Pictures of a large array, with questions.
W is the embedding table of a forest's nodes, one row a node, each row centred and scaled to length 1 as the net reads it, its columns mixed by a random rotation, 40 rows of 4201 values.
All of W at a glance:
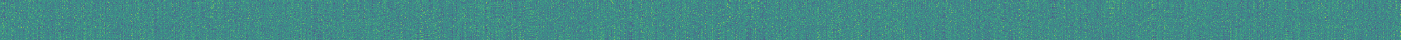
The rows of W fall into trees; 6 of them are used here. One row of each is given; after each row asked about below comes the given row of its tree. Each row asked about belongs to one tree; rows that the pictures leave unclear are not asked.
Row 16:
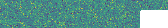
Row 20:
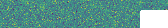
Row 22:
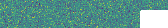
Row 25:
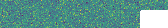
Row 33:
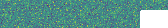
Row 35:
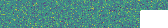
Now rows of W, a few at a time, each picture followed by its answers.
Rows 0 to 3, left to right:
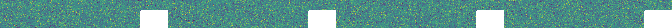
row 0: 16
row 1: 16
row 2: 25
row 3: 25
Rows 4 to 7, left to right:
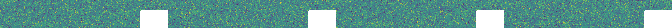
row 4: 35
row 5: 16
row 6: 35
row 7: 16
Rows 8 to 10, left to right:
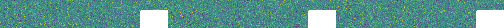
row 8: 16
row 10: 20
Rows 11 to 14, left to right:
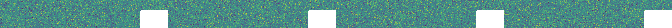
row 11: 33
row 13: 16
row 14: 35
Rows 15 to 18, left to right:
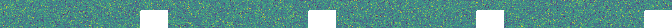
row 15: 22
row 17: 16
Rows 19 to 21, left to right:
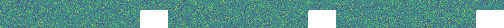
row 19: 35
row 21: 35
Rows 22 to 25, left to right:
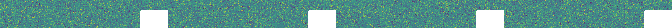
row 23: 33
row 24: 22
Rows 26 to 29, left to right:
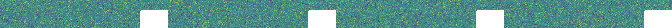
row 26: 20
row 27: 20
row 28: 22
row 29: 33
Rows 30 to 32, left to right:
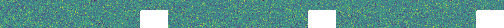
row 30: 35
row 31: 35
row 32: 22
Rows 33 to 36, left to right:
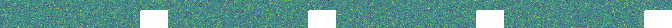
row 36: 22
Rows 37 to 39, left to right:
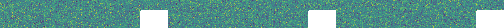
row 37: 22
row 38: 33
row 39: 22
